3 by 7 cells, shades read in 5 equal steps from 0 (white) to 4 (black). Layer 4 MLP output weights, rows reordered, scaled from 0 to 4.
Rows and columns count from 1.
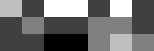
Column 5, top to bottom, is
3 2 2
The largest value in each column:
3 3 4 4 3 2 3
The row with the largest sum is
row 3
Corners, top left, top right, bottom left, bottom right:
1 3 3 2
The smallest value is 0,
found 3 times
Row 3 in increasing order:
1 2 2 3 3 4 4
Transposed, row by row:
1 3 3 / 3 2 3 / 0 3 4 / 0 3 4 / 3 2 2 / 0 2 1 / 3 3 2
